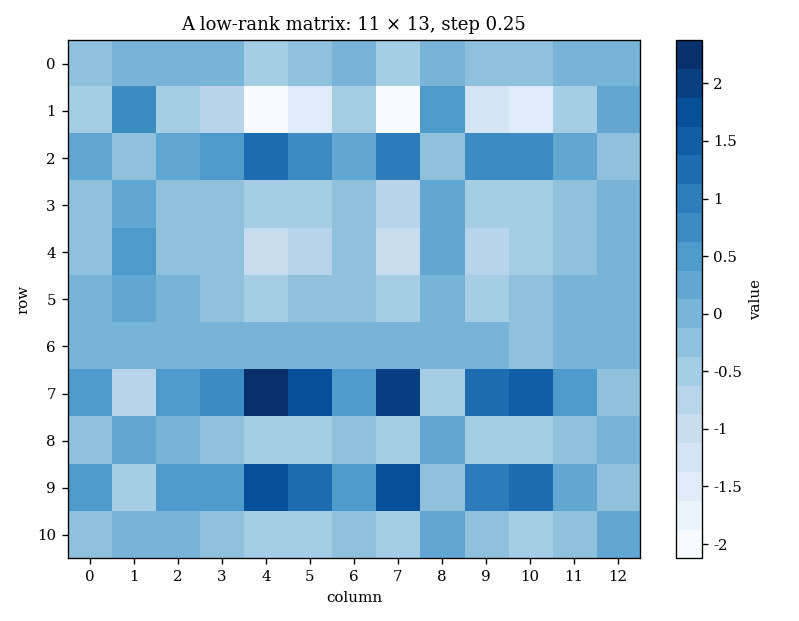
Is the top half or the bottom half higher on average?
bottom
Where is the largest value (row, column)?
7 4
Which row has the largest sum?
7
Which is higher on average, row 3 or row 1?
row 3
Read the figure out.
Title: A low-rank matrix: 11 × 13, step 0.25
x-axis: column, ticks 0 1 2 3 4 5 6 7 8 9 10 11 12
y-axis: row, ticks 0 1 2 3 4 5 6 7 8 9 10 (0 at the top)
Colour bar: value, ticks -2 -1.5 -1 -0.5 0 0.5 1 1.5 2
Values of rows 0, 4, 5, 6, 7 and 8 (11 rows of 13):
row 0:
-0.25 0 0 0 -0.5 -0.25 0 -0.5 0 -0.25 -0.25 0 0
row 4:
-0.25 0.5 -0.25 -0.25 -1 -0.75 -0.25 -1 0.25 -0.75 -0.5 -0.25 0
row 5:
0 0.25 0 -0.25 -0.5 -0.25 -0.25 -0.5 0 -0.5 -0.25 0 0
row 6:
0 0 0 0 0 0 0 0 0 0 -0.25 0 0
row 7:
0.5 -0.75 0.5 0.75 2.25 1.75 0.5 2 -0.5 1.25 1.5 0.5 -0.25
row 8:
-0.25 0.25 0 -0.25 -0.5 -0.5 -0.25 -0.5 0.25 -0.5 -0.5 -0.25 0
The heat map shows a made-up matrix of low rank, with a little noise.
